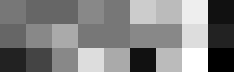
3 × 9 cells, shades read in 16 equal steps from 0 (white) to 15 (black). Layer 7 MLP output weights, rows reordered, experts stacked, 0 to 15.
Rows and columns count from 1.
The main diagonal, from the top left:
8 7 7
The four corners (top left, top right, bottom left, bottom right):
8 14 13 15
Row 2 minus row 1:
1 -2 -4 1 0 4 3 1 -1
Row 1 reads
8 9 9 7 8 3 4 1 14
